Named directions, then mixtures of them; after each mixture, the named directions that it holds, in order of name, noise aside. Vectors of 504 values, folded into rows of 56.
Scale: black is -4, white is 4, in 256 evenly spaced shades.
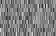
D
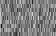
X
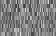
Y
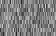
D, Y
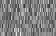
D, Y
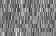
D, Y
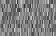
X, Y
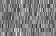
D, Y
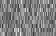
D, Y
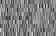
D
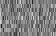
X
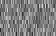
D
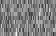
D, X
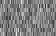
D, Y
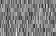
D, X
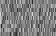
X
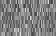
Y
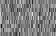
X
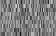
Y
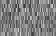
Y
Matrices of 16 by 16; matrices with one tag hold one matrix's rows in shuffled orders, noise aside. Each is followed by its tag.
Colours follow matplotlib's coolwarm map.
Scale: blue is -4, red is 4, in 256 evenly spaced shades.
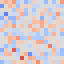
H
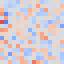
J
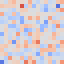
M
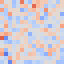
J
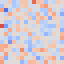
J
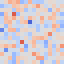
H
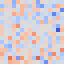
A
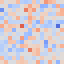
M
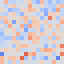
M
